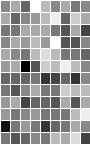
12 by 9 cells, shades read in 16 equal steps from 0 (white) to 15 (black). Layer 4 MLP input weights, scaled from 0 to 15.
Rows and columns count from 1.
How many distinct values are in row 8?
6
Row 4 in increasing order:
0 4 5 6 6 7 7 10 10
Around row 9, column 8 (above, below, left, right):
4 4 5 5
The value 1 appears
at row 2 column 6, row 6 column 7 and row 10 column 9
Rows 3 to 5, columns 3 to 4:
5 5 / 6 4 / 8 4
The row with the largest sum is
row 7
